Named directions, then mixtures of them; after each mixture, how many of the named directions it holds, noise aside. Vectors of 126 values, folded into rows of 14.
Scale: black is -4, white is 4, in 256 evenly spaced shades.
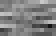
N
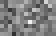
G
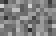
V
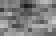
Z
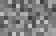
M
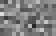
three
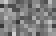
three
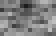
one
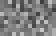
one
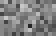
three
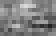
two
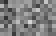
two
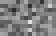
three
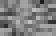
three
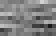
one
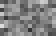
three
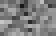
three
